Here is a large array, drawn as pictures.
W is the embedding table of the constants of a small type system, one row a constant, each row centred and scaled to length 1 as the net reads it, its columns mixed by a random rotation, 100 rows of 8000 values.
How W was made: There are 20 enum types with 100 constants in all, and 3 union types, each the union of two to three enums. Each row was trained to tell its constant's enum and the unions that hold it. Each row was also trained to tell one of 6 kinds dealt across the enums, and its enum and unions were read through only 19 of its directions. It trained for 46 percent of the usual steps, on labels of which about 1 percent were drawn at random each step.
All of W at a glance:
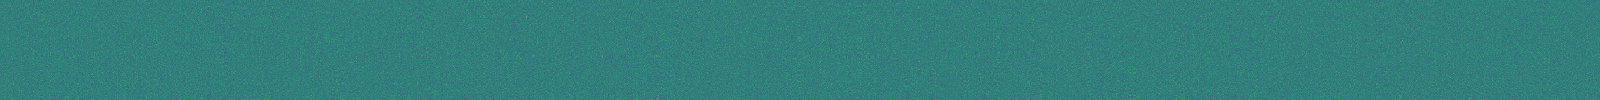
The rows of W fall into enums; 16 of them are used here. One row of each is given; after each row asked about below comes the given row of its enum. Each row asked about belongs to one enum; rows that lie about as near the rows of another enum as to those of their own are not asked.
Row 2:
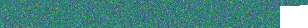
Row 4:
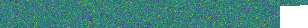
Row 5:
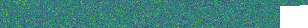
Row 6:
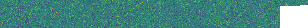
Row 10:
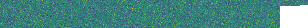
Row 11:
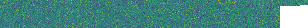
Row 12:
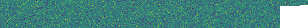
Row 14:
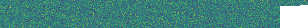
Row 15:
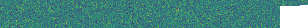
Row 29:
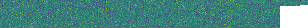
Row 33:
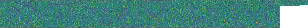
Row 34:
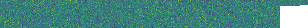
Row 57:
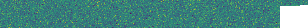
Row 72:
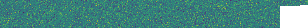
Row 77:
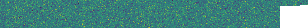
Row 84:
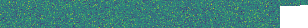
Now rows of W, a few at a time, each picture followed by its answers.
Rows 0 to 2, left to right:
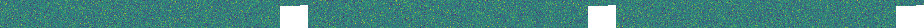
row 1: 34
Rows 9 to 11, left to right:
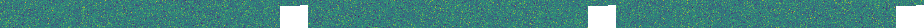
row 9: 72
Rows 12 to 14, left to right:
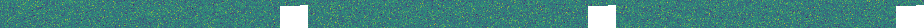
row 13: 12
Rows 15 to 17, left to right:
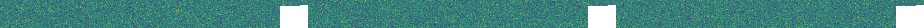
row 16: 33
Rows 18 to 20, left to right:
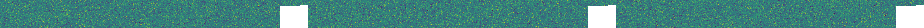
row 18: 77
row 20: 84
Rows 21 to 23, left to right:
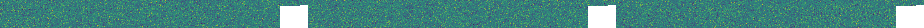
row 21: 72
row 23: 4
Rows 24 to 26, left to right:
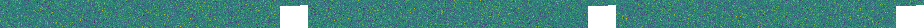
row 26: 34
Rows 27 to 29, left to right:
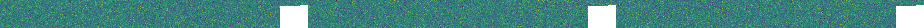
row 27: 84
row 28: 10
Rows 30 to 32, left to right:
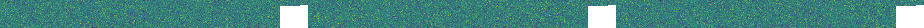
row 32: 11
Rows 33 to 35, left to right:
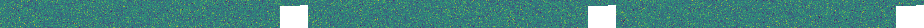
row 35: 2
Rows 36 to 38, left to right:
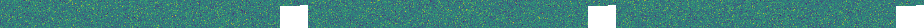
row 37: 11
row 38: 6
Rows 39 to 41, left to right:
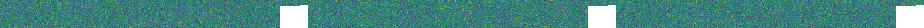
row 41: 6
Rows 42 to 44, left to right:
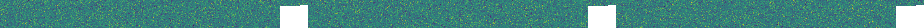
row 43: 33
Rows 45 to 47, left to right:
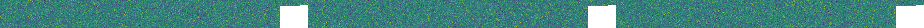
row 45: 11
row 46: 29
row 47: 34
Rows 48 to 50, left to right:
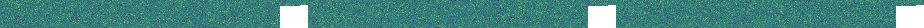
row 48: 6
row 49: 2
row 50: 14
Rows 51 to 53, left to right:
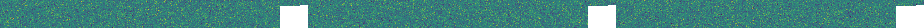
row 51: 34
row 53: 6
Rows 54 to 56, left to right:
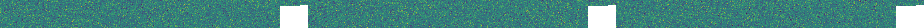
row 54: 33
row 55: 4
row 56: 57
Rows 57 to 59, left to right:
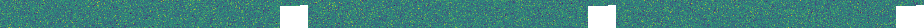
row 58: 77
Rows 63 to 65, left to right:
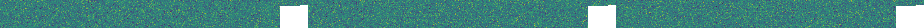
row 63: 10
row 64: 6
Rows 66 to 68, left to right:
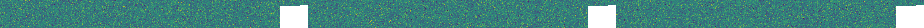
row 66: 33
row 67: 34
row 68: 84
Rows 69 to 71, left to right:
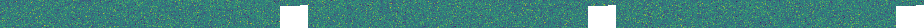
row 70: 29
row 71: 12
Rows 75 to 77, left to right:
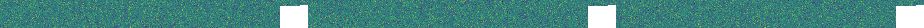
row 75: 29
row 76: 72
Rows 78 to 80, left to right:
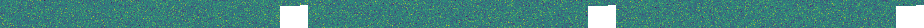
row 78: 11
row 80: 29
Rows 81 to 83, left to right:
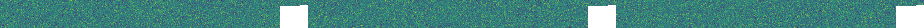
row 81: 11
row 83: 84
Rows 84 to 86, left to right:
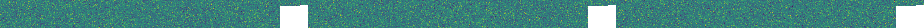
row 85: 33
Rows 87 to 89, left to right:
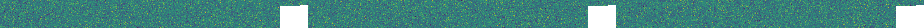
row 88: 57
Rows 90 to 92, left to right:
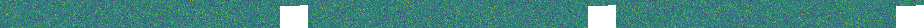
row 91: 77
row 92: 12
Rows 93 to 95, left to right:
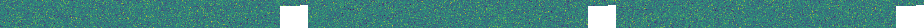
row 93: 29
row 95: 72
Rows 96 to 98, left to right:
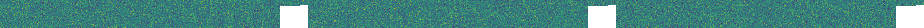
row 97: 84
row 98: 15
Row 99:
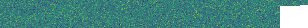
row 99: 72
